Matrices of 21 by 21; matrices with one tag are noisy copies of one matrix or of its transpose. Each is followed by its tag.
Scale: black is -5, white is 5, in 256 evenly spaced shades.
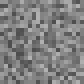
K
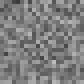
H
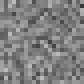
K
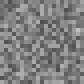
H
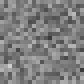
K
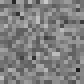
K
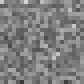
K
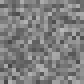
K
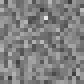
K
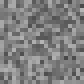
K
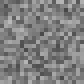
H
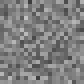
H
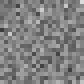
H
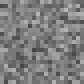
K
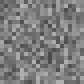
H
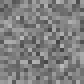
H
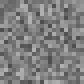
H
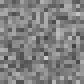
K
